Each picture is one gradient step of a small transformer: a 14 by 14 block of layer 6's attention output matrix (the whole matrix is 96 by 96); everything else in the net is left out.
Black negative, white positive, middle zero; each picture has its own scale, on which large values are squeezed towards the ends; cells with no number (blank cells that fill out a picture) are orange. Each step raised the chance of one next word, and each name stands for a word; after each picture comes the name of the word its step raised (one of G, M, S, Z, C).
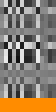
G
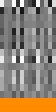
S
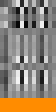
S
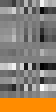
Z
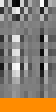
Z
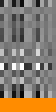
Z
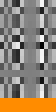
G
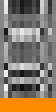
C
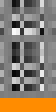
C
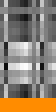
Z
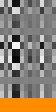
G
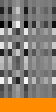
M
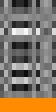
C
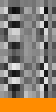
C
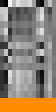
S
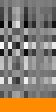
M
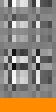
S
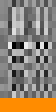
M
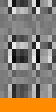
G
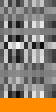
G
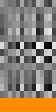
M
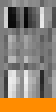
S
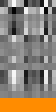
S
